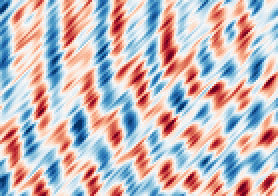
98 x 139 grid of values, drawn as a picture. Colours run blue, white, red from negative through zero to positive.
Rings spread out from the top right. Upright stripes repeat 11 times across the table. The bottom right is the ninth with the highest average. No lone cell stands out from its neighbours.
